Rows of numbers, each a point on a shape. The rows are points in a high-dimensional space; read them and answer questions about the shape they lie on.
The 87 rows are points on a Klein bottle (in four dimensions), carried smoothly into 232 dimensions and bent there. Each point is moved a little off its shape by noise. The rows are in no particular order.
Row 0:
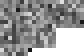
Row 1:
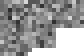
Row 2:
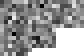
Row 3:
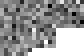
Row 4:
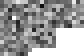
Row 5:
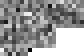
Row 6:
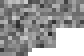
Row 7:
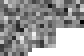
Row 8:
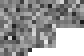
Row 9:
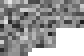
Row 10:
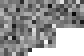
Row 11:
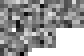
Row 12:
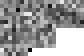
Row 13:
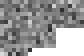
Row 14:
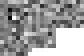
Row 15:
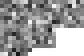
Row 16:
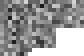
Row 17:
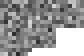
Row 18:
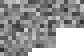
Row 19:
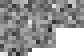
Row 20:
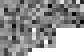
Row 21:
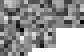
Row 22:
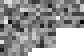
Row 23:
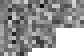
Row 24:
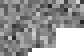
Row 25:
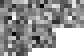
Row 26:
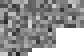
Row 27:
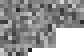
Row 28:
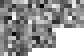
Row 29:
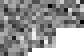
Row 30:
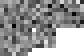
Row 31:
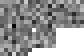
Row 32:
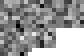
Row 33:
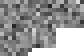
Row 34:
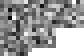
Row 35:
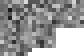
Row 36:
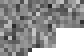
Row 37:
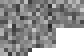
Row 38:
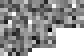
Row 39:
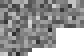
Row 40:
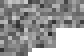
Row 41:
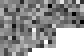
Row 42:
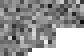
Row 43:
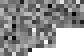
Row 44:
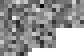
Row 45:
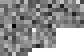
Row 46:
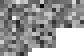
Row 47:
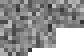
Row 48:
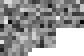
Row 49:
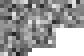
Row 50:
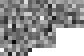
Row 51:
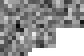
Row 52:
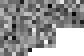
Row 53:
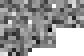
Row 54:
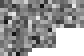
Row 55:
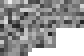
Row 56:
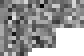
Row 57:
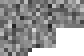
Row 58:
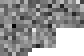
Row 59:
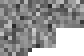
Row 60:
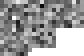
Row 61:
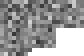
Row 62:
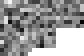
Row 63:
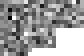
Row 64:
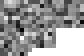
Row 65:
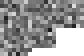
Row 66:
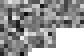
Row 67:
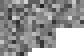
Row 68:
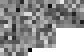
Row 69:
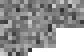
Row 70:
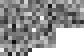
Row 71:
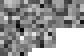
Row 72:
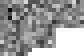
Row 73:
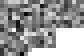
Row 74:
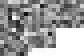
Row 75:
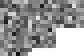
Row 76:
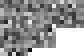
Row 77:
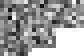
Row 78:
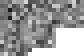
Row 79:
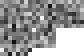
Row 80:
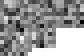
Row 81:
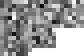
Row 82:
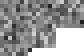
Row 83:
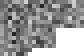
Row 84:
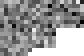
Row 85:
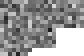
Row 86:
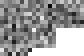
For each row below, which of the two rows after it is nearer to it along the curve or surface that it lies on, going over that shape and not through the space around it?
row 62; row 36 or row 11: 11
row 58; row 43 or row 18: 18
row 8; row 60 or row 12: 12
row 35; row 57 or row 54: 54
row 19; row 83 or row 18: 83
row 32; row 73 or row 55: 73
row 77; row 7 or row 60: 60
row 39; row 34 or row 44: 44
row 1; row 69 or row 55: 55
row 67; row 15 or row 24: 15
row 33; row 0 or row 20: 0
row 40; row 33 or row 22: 22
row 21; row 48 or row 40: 48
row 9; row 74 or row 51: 74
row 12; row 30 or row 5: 5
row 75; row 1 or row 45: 1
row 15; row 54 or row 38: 38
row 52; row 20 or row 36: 20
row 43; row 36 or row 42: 42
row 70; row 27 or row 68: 68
